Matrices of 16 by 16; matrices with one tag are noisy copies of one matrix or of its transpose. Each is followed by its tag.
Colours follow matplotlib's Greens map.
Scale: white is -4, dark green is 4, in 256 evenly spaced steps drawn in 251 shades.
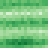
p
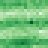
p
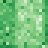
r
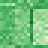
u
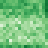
r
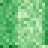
r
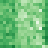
r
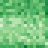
r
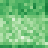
r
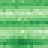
p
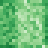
r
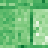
u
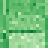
u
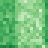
r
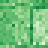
u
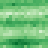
p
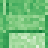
u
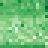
r
